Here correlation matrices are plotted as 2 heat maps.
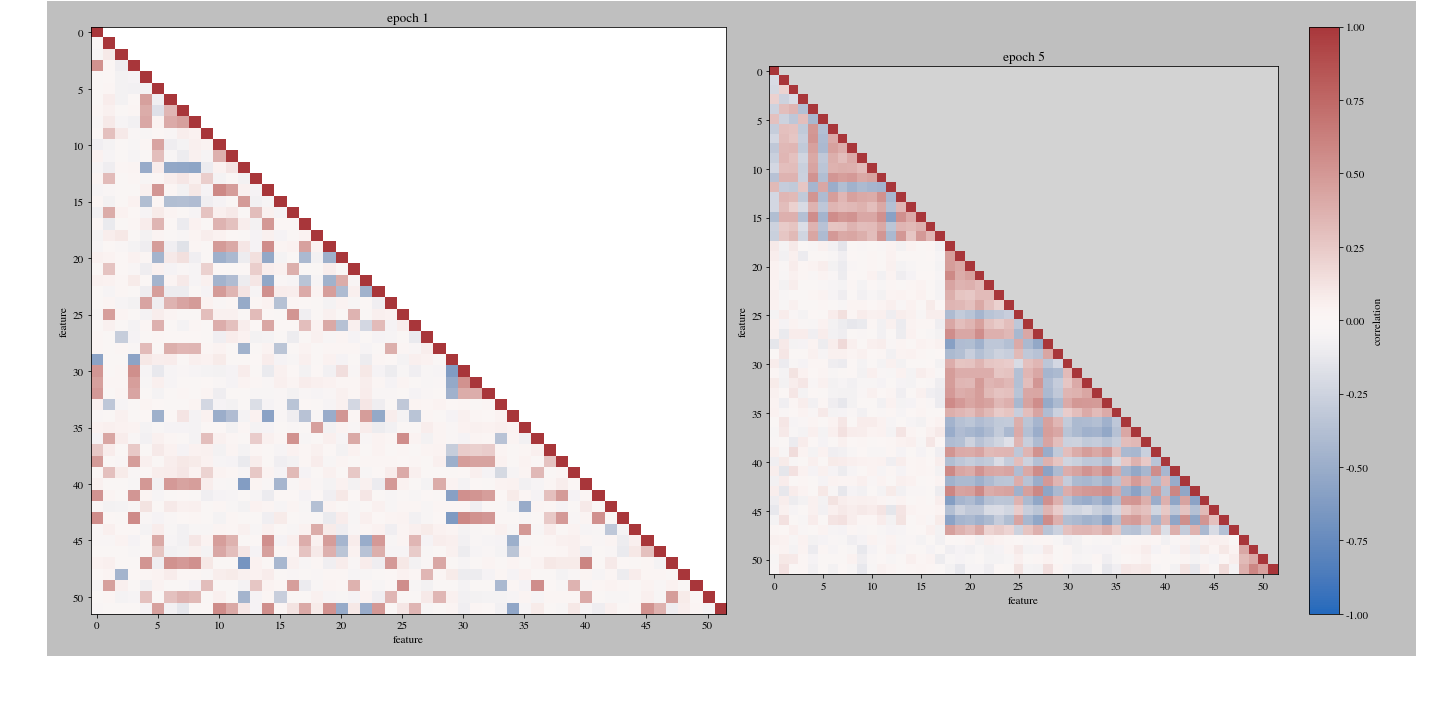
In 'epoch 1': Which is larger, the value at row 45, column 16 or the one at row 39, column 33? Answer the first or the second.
the first
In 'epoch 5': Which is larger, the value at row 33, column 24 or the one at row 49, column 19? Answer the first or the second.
the first
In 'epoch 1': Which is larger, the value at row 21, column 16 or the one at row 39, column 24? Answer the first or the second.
the first
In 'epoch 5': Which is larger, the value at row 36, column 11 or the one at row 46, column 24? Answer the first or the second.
the first
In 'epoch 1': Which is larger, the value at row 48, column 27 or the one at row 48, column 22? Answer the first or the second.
the first
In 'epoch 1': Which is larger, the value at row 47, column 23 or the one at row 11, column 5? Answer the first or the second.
the second
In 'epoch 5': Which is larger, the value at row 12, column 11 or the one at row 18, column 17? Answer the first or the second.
the second
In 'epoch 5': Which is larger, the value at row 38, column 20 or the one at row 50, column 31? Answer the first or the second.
the second
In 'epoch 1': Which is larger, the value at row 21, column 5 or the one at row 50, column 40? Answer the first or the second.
the second
